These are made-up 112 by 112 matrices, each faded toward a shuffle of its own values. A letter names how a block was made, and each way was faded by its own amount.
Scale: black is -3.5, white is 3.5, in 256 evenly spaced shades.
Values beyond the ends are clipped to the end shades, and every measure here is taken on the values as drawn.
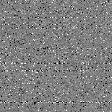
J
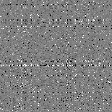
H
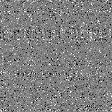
J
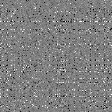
H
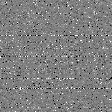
J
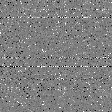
J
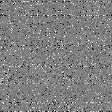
J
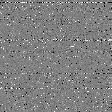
J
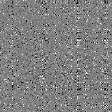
H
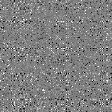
H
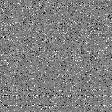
J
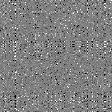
H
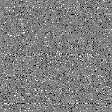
J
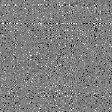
H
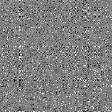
H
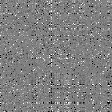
H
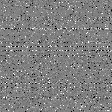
J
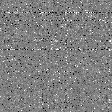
J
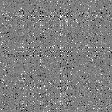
H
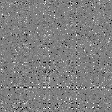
H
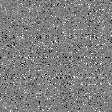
J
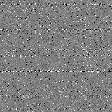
J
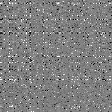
H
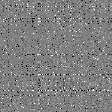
H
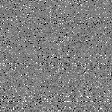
J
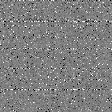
J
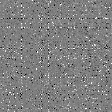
H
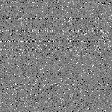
J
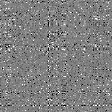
H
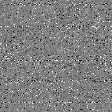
J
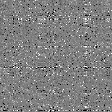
H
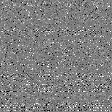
J
